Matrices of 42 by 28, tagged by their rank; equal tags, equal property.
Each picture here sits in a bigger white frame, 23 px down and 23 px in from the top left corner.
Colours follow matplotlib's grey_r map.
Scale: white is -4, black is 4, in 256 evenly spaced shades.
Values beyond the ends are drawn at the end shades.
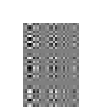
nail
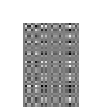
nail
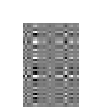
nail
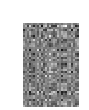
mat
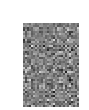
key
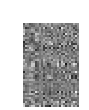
key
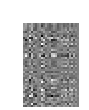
mat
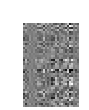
mat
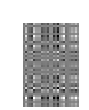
nail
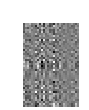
mat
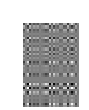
nail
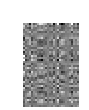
mat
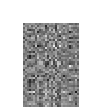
key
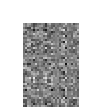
key
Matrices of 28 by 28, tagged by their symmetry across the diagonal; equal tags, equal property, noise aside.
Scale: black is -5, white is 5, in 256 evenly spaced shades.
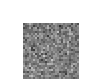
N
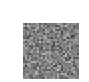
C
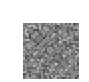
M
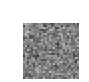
N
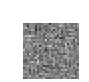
C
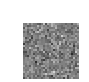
C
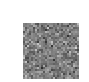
N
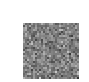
N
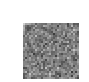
M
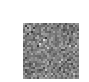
M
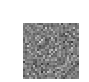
M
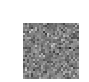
N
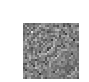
M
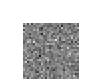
C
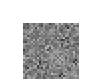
M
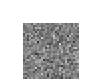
C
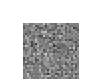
C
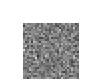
N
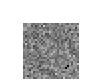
M
